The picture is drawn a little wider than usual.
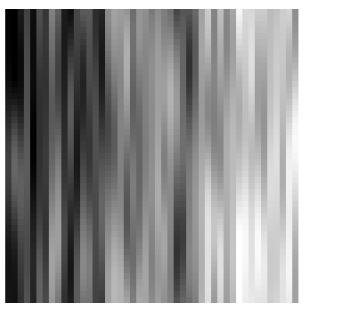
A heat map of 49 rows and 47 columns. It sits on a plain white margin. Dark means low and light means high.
Ninth with the lowest average: top left. Slope: up to the right. Grain: streaks running down. Ninth with the highest average: bottom right.
